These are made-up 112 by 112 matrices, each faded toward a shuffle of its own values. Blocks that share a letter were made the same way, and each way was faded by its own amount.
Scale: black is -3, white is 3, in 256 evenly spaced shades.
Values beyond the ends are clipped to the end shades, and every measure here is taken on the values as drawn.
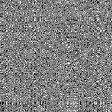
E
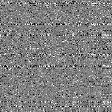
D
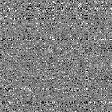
D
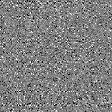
E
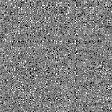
E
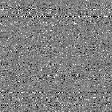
D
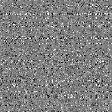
D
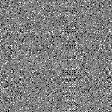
E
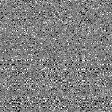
D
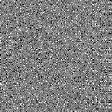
E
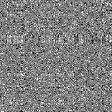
E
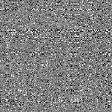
D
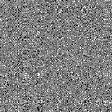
E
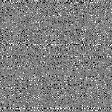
D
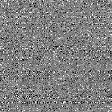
D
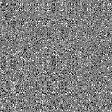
E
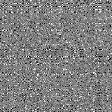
D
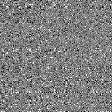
E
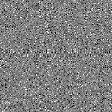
E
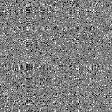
E
